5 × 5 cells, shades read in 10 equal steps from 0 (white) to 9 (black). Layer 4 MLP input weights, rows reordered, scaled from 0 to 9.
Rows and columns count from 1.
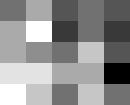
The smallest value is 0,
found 2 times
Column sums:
12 10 26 17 33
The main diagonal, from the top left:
5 0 5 3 5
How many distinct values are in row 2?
4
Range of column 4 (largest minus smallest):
3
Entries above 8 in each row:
0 0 0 1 0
